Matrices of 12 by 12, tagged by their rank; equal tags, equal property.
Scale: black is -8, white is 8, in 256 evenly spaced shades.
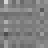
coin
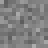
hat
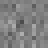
coin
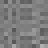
coin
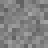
hat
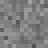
hat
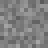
hat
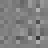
coin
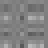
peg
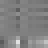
peg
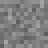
hat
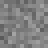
hat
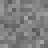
hat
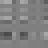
peg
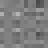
coin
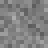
hat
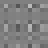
peg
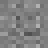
coin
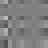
peg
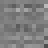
coin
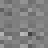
coin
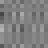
peg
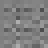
coin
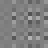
peg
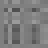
peg
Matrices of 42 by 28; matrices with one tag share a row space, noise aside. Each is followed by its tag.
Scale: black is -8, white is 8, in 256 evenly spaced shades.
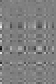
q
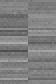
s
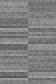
s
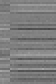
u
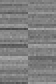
s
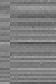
u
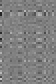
q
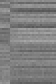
u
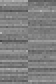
s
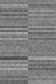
s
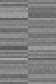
s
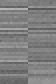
s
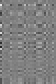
q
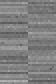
s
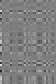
q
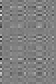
q
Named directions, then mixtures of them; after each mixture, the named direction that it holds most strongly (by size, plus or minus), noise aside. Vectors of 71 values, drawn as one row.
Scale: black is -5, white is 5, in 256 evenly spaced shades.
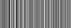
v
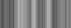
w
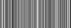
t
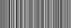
v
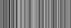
v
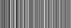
v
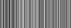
t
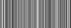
t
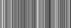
t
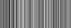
v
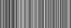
t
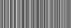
v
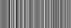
v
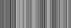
w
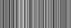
v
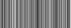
t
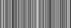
t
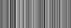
v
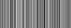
v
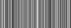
t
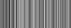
v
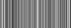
t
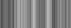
w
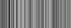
v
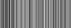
v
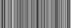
t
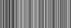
t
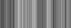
w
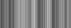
w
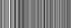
v
